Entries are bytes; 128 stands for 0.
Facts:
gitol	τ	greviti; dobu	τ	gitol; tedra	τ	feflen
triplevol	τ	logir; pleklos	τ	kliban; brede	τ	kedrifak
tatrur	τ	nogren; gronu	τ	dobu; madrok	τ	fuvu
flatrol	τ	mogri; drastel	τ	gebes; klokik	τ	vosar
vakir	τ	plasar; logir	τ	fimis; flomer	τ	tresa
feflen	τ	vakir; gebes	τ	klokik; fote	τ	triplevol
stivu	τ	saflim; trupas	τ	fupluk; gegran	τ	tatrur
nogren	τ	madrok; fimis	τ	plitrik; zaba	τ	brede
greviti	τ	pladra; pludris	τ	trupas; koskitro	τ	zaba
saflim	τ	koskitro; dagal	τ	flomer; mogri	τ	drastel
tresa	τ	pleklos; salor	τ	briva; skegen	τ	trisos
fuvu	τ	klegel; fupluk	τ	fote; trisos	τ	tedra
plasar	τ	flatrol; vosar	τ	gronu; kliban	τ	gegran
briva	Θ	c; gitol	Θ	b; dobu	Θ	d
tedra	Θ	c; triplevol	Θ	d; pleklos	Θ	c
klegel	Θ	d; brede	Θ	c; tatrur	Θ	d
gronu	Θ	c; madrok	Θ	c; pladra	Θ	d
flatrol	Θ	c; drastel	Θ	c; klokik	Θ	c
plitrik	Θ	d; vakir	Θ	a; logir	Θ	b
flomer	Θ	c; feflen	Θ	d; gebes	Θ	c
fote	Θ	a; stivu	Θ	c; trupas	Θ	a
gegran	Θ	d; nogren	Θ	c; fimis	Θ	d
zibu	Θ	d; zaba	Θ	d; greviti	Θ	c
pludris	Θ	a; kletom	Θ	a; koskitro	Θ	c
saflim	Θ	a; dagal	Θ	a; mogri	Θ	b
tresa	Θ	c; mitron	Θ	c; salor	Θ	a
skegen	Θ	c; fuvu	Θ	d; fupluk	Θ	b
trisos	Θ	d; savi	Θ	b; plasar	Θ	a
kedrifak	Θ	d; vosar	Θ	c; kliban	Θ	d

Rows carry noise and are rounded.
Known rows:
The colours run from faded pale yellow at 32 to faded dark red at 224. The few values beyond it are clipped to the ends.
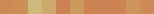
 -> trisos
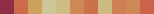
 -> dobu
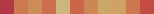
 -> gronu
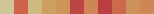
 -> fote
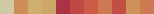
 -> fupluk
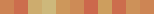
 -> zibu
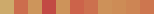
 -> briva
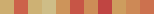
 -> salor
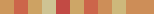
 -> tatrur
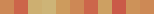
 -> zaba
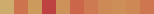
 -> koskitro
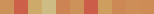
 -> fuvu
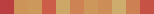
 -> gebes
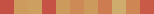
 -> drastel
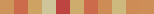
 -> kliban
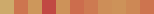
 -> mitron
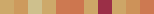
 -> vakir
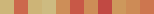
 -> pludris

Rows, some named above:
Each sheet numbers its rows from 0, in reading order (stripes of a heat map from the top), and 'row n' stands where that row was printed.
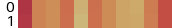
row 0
vosar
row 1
vosar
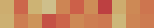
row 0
dagal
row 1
flomer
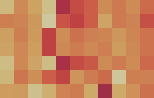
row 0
savi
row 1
gitol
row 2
stivu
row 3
skegen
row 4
savi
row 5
pleklos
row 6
plasar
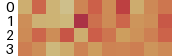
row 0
dagal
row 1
mogri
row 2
greviti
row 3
trisos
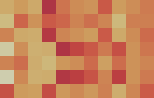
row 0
tedra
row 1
madrok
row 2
flatrol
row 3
fupluk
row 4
zibu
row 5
logir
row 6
drastel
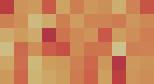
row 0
gebes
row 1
trisos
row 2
tedra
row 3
nogren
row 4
triplevol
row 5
fimis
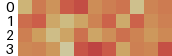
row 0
tresa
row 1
pladra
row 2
feflen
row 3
gitol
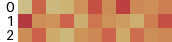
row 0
trupas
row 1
klokik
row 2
klegel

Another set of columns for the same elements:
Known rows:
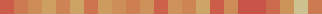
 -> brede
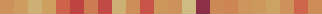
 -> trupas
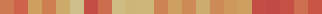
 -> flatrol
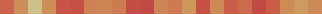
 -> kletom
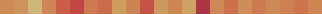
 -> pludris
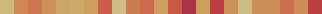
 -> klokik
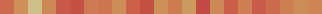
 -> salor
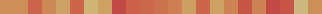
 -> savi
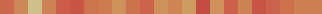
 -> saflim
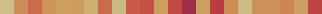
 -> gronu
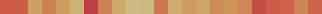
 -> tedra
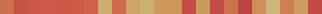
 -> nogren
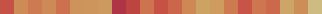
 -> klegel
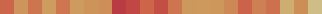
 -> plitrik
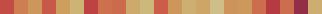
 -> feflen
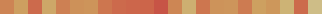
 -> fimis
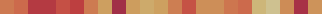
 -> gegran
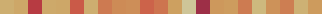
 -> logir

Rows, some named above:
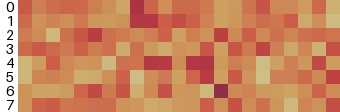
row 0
fuvu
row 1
pladra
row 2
dagal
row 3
madrok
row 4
dobu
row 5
gebes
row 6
trupas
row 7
flomer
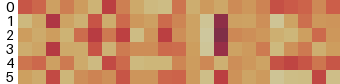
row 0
tedra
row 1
fupluk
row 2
fote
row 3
logir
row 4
flatrol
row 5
triplevol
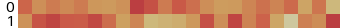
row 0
zibu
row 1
pleklos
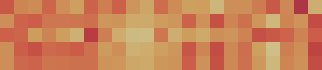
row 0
trisos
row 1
flomer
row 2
tedra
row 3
tresa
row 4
flomer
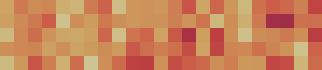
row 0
drastel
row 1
mogri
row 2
klokik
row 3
greviti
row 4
gitol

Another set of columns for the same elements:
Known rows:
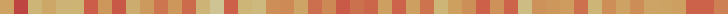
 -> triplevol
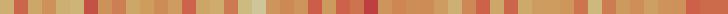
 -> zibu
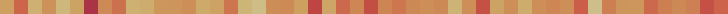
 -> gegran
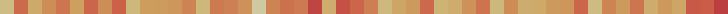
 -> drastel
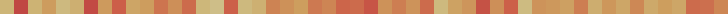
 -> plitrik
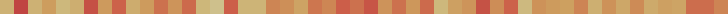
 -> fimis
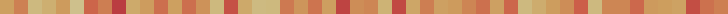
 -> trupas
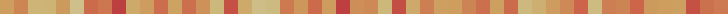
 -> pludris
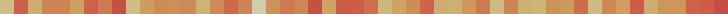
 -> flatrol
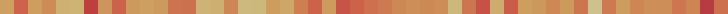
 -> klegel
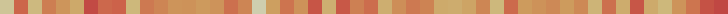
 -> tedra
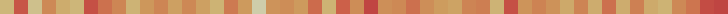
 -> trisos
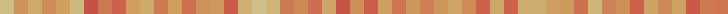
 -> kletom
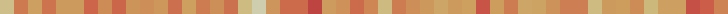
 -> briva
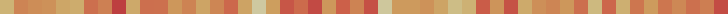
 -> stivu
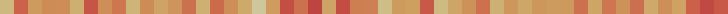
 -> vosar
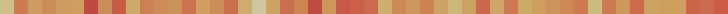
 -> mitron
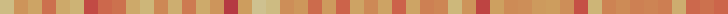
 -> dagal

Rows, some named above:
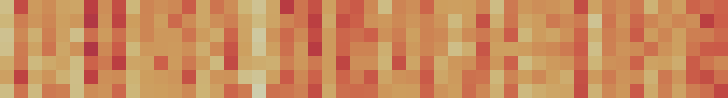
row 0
greviti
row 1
madrok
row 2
savi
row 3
pleklos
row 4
fote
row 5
dobu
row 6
mogri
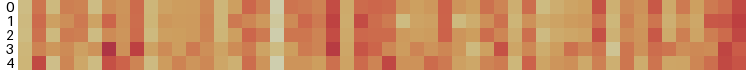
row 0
mogri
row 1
gebes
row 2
mogri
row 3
nogren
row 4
feflen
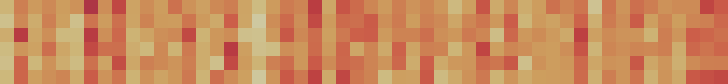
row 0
nogren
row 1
savi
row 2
pladra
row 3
dagal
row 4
logir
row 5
klokik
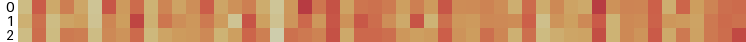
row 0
gitol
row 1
fupluk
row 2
mogri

